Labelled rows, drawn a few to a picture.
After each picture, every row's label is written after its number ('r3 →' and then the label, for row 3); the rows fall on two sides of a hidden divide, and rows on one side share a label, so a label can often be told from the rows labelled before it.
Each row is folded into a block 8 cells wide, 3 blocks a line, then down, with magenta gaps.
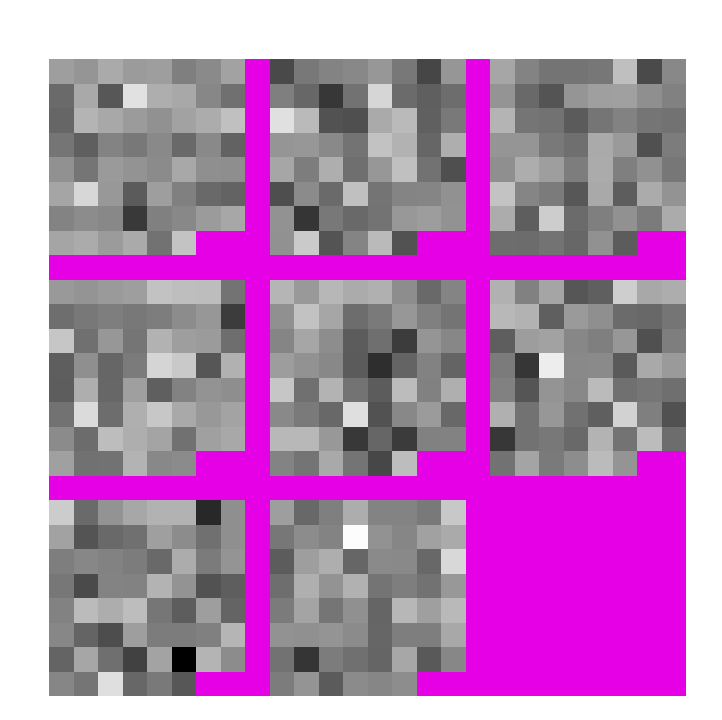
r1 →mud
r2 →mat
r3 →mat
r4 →mat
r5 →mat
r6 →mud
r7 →mat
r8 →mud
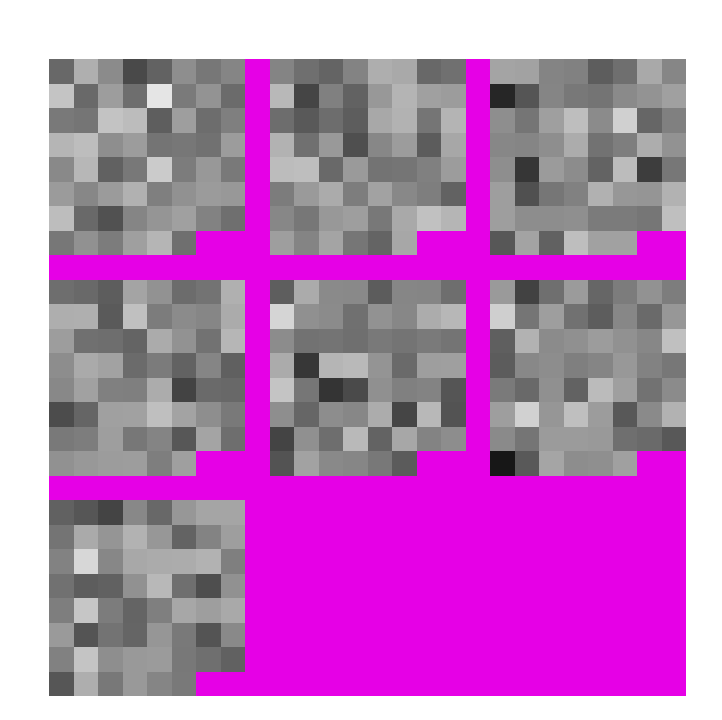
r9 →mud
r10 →mat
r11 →mud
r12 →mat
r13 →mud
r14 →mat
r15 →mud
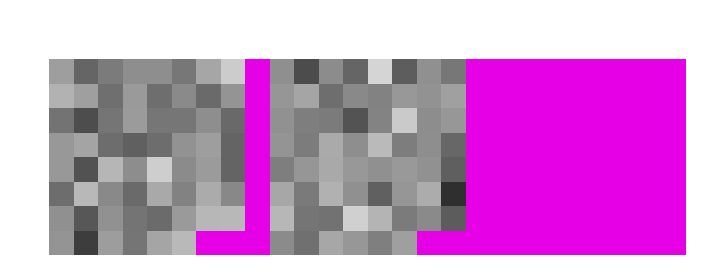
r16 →mat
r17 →mat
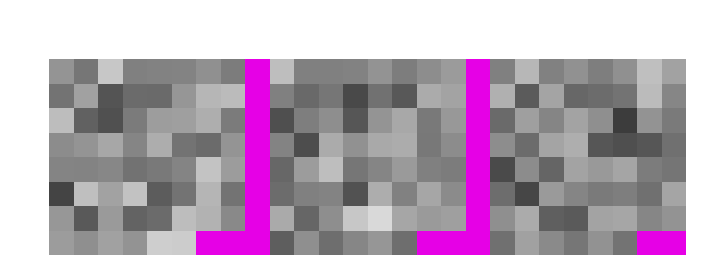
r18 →mat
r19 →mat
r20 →mud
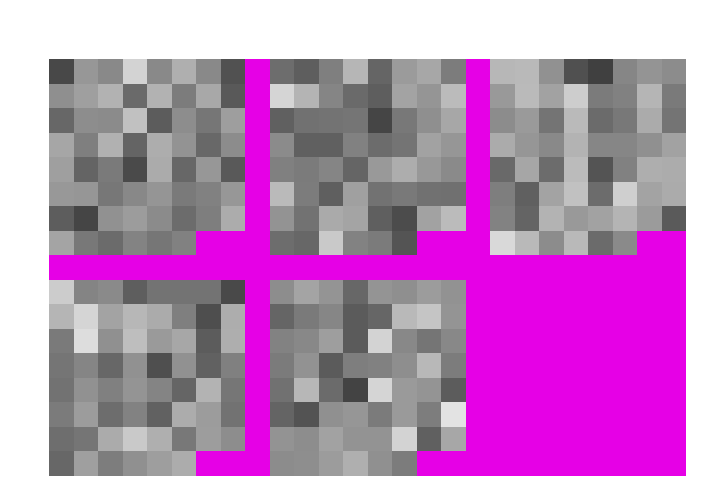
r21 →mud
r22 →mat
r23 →mud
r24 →mud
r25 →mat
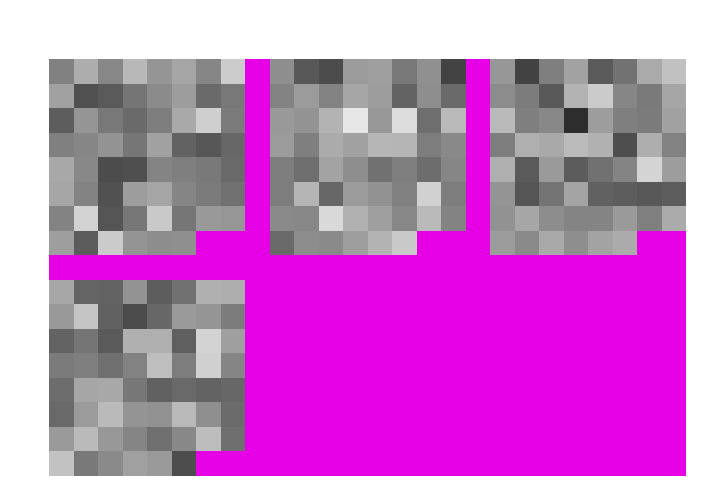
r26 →mat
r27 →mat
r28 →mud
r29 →mat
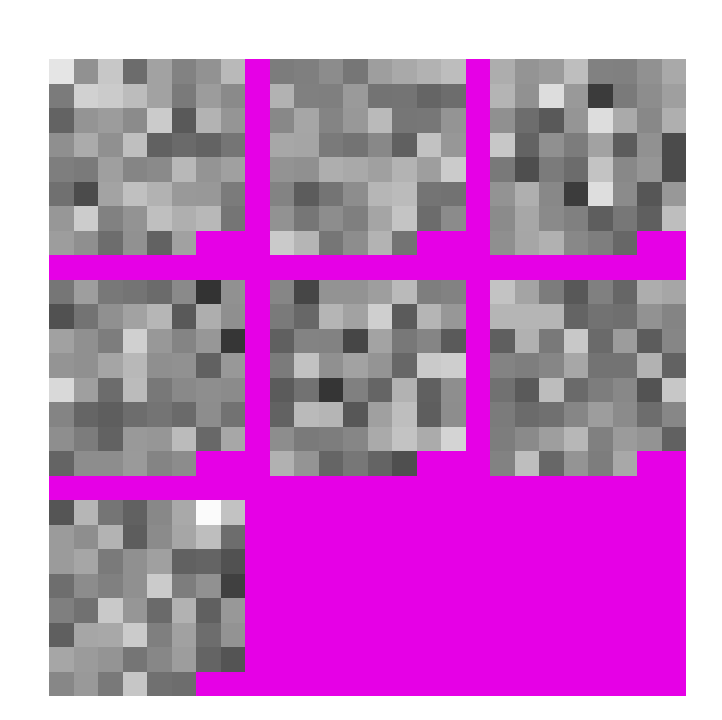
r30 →mud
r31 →mud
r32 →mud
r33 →mud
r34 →mud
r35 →mud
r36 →mud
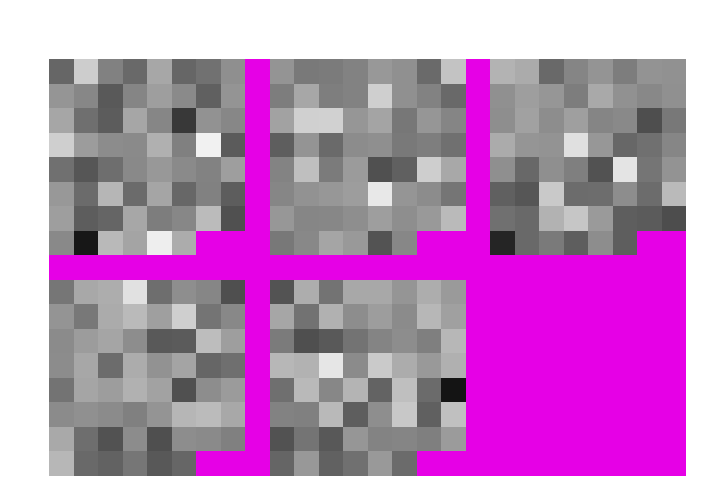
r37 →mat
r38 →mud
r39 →mud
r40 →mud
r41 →mud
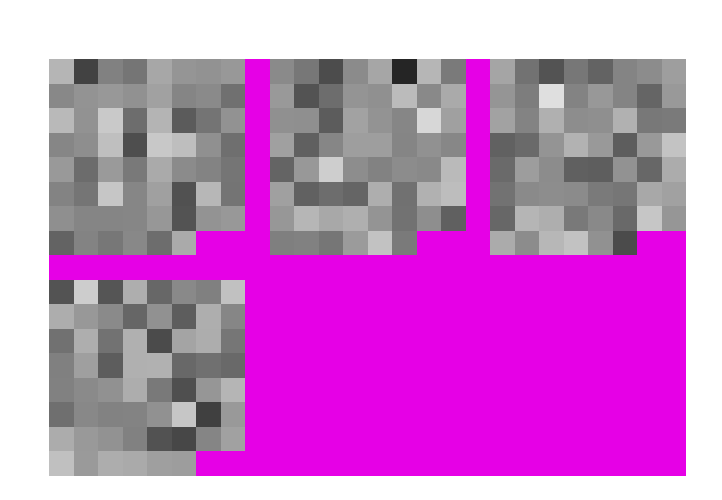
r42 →mat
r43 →mat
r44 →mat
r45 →mud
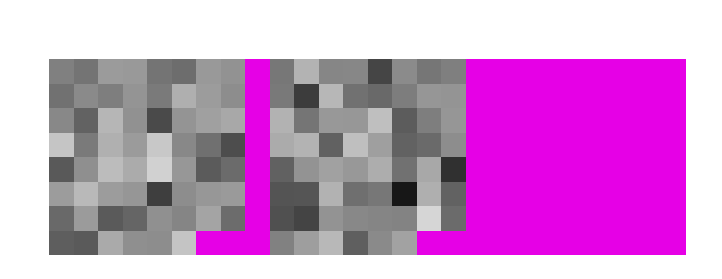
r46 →mat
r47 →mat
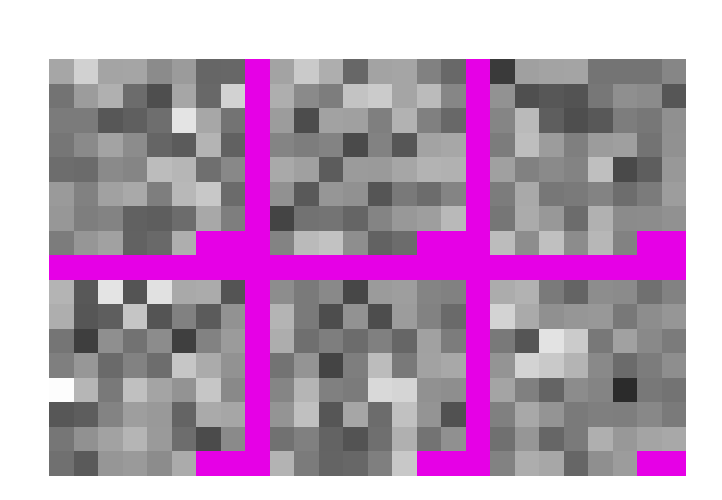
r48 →mat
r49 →mud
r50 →mat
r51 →mat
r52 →mat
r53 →mud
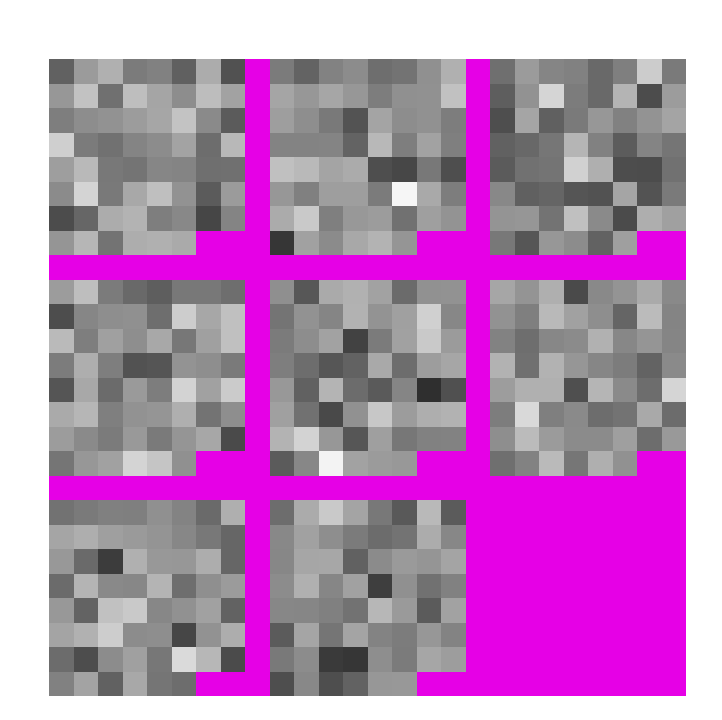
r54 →mud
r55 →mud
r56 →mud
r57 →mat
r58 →mat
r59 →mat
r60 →mud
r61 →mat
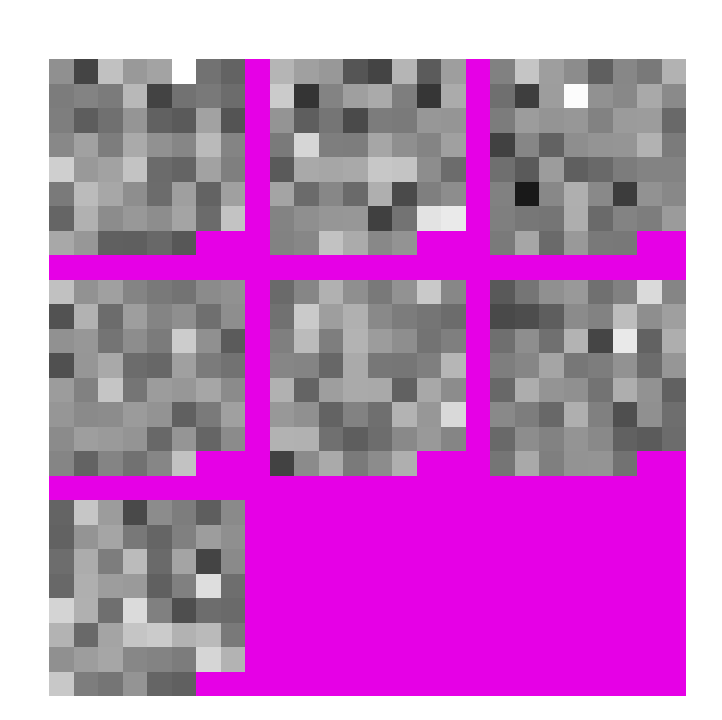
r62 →mud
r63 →mat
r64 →mud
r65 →mat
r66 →mud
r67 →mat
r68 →mud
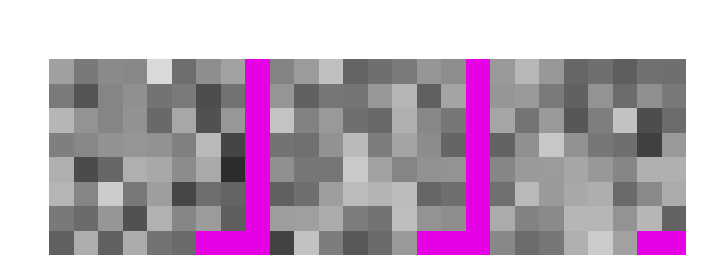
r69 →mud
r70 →mud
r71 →mat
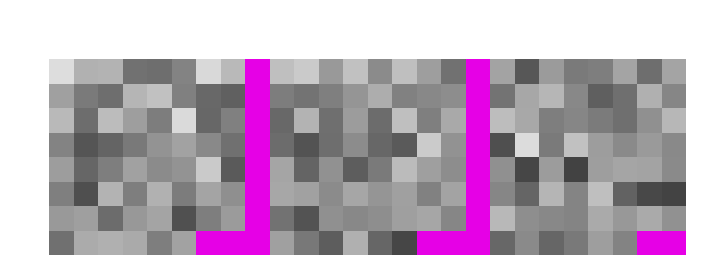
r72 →mud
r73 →mud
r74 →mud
